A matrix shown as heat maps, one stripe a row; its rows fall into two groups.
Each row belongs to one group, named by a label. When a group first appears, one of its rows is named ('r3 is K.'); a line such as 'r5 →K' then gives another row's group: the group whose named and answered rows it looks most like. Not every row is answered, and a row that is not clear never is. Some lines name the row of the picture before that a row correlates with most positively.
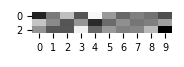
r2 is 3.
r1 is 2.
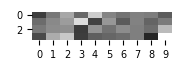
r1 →3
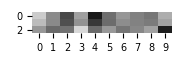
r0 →2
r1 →2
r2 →3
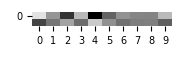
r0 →2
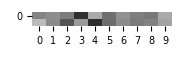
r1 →2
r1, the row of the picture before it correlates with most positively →0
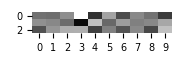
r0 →3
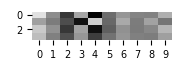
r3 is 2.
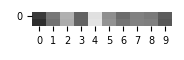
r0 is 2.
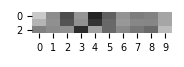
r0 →2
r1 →2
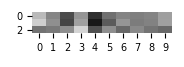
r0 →2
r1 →2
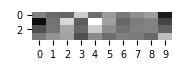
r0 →3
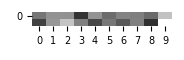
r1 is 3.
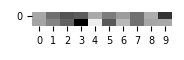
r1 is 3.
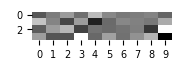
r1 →2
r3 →3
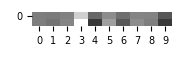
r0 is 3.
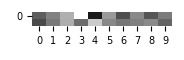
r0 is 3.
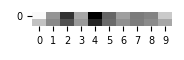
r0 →2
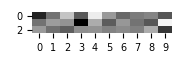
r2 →3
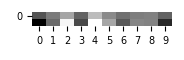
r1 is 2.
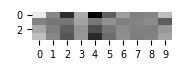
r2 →2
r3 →2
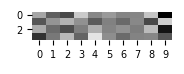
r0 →3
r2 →3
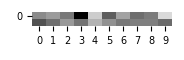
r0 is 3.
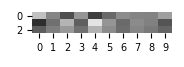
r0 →2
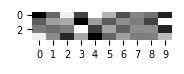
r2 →3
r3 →2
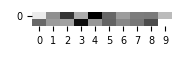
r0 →2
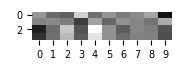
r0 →3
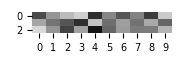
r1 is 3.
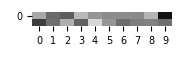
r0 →3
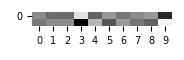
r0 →3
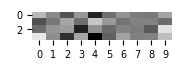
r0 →2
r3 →2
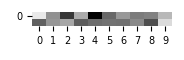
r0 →2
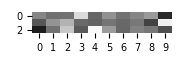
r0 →3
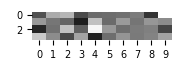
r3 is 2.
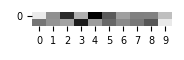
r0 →2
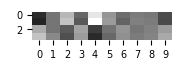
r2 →2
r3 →2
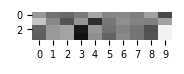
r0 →3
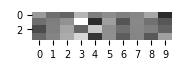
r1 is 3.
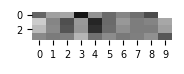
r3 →3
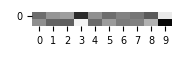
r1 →3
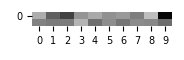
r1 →3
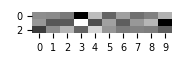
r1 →3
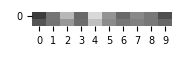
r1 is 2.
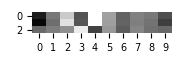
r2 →3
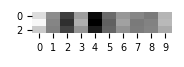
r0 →2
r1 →2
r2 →2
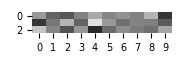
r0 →3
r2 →2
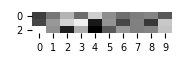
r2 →2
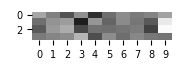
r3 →3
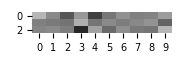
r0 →2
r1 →3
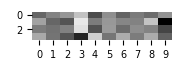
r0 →3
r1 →3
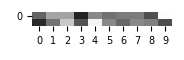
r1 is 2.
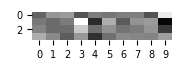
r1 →3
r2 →3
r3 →2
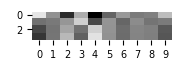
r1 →3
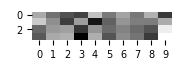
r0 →3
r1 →2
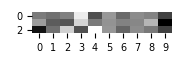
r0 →3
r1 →3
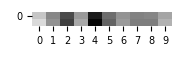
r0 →2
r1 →2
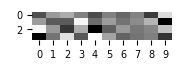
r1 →3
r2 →2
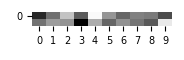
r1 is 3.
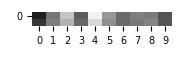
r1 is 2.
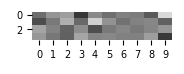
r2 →2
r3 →3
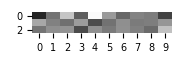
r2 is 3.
